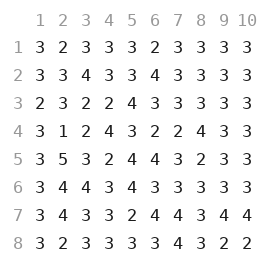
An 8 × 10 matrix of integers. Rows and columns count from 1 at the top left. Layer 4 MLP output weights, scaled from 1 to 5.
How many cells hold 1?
1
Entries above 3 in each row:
0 2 1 2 3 3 5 1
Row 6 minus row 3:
1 1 2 1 0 0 0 0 0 0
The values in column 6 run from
2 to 4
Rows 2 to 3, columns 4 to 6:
3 3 4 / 2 4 3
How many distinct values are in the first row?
2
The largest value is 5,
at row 5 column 2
